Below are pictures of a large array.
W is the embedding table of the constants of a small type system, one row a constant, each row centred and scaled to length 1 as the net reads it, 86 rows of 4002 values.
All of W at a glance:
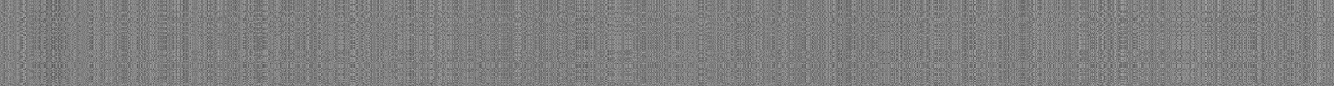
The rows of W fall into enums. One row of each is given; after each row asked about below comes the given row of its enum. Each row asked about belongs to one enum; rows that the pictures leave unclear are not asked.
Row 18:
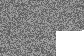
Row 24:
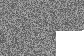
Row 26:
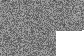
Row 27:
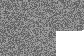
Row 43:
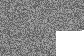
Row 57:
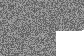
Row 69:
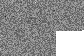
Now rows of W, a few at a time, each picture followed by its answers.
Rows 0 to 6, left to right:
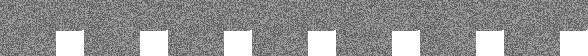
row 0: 57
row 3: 57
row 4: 43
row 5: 27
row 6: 57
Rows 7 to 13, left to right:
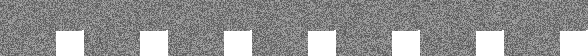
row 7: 57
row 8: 24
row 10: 27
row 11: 18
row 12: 26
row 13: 57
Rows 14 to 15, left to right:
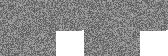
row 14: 57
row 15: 27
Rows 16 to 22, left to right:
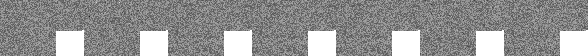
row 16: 27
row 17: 69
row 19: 18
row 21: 26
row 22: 43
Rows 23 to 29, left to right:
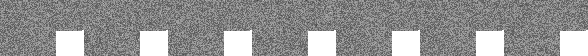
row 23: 27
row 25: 57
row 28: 27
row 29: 18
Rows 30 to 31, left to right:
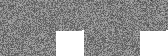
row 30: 57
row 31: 26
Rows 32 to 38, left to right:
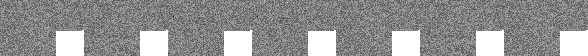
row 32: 27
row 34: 69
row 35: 69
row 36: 27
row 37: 18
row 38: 27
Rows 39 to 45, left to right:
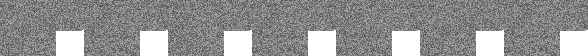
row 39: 57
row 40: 18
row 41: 27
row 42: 18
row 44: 57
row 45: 18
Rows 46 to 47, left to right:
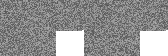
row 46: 27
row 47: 18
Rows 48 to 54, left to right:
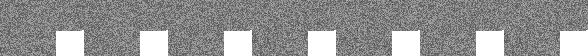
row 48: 18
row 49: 27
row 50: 57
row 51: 24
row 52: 26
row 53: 57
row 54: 24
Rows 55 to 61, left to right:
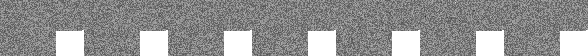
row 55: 27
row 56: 43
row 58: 57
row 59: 24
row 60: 69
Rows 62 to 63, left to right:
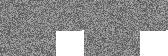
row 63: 26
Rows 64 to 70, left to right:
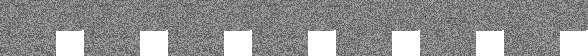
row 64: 18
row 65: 18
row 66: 18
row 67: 18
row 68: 57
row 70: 27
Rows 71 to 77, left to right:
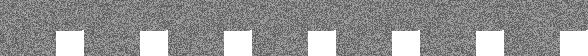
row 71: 24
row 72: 18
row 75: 57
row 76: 18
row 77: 27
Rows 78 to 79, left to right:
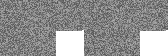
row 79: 43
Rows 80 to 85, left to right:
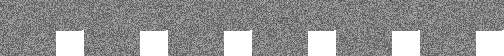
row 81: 43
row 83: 69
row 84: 26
